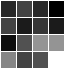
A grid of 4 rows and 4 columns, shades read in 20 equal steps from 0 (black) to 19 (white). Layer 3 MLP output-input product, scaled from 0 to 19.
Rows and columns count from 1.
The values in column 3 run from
3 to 11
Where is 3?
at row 1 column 1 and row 1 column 3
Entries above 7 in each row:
0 0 2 2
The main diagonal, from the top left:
3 2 11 19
